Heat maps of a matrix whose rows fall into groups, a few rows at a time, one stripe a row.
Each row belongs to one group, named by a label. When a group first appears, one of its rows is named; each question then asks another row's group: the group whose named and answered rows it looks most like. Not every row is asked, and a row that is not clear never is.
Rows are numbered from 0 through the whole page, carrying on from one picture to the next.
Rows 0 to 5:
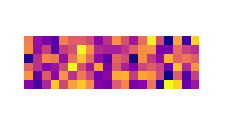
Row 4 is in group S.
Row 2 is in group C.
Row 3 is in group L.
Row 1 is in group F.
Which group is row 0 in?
S
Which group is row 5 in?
C
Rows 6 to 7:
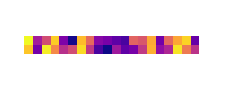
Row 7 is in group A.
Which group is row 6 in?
A
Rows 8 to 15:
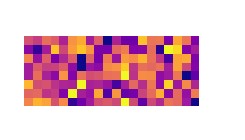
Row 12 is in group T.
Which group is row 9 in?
C
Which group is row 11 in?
T
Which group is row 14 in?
L
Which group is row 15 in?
T
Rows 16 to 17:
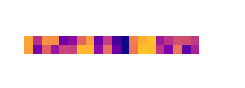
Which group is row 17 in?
F
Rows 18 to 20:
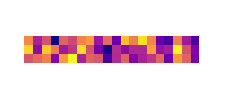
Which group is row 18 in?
F
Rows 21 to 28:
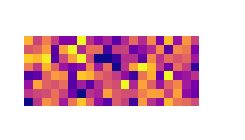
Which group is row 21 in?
A
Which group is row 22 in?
L
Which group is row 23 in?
A
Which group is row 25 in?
C
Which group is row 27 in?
T
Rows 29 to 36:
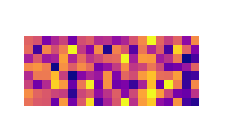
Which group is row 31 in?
T
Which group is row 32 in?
S
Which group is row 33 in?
T
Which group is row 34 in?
C
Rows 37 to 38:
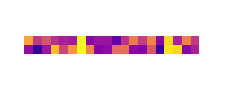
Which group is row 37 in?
A
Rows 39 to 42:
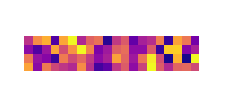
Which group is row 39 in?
L
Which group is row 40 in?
C
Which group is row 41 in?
S
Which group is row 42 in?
A
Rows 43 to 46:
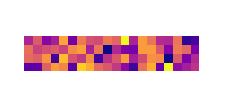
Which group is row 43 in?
T
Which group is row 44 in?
L
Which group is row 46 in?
C
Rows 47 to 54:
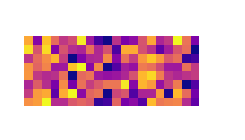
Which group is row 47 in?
A
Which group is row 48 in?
F
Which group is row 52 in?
T
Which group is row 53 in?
L
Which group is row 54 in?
A
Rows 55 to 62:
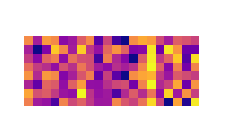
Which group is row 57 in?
C
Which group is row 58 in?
S
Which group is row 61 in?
A
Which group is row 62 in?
S
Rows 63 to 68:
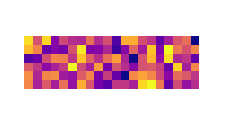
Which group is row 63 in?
F
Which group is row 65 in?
C
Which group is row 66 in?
L
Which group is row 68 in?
S
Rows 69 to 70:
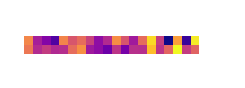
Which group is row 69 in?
S
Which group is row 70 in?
A
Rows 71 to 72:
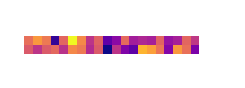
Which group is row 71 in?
L
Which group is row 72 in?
L
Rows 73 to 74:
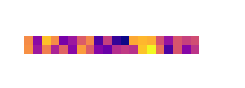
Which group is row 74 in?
S
